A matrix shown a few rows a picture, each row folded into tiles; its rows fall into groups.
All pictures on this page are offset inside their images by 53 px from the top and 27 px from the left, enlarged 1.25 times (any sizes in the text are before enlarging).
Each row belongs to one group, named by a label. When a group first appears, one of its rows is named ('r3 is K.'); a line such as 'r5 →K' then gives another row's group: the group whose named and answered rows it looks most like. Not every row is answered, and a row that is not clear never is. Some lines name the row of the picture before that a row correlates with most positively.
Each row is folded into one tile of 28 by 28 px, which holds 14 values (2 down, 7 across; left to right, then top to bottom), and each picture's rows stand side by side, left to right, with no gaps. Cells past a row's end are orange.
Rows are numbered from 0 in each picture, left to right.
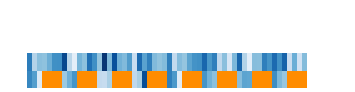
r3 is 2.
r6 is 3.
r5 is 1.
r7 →1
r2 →2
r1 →3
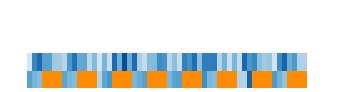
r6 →2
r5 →1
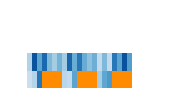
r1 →2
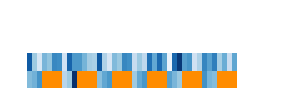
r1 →2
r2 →3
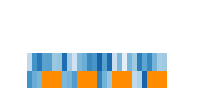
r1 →3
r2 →1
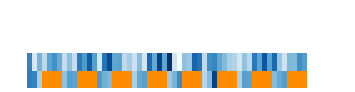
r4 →3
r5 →2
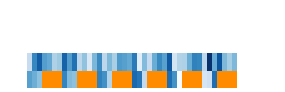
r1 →1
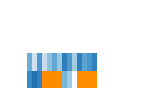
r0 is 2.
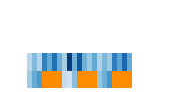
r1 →2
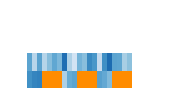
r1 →3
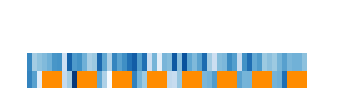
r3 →1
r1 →2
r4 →2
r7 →2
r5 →3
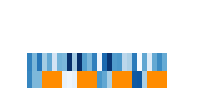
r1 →2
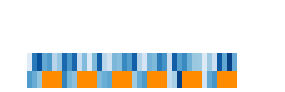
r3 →3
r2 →3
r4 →2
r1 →1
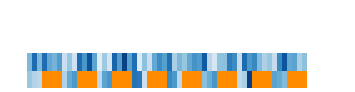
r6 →2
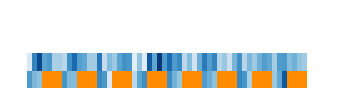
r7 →2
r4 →1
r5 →1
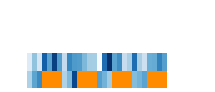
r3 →3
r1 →2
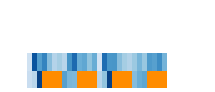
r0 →2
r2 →2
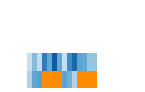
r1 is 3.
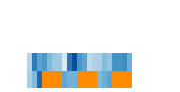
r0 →2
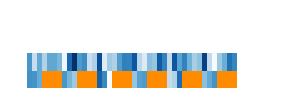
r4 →2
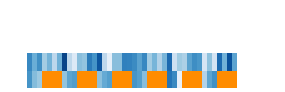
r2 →3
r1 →3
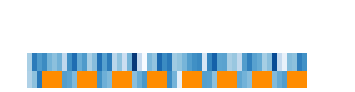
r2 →1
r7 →3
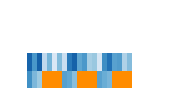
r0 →1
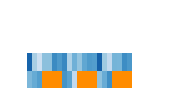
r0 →3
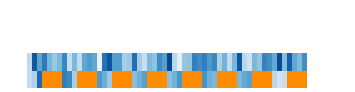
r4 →3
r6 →3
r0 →2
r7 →2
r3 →3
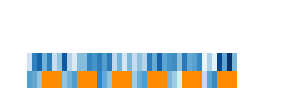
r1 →3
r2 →1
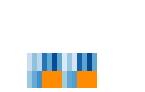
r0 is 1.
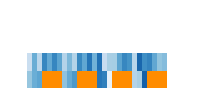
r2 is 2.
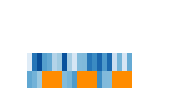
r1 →3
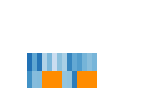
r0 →1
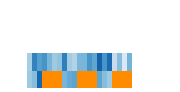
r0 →2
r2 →1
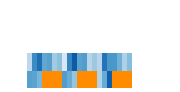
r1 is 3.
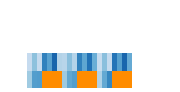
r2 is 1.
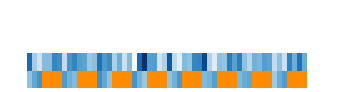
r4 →3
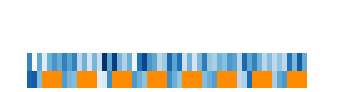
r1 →1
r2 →2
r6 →2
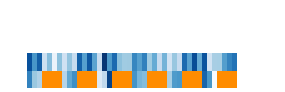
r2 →2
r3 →1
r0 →1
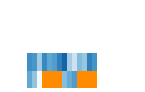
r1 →3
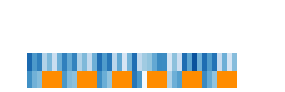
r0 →1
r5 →1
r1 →1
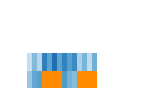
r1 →1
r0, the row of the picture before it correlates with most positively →4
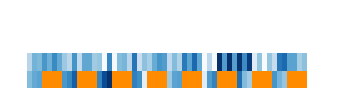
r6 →1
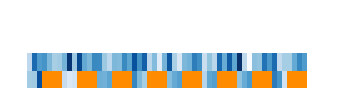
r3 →1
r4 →3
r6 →3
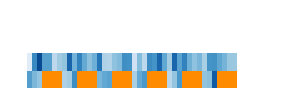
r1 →2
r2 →3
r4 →2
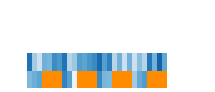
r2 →1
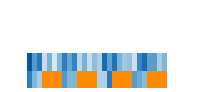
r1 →1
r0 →1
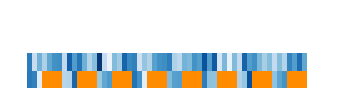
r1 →2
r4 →3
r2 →3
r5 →1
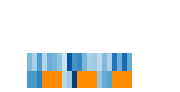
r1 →2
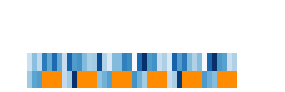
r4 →2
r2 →3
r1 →2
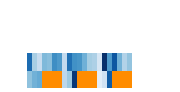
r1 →2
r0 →3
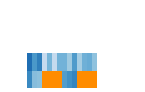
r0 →1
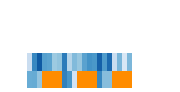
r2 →1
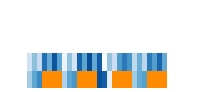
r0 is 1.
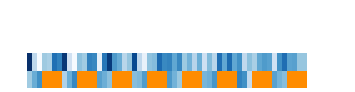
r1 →3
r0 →3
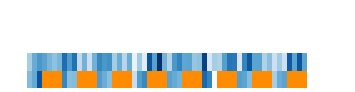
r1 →1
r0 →2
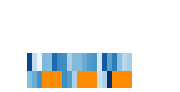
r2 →2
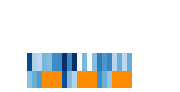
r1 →1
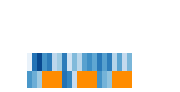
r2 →1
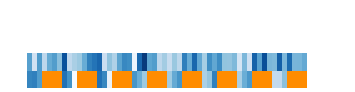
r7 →2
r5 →2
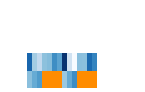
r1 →3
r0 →3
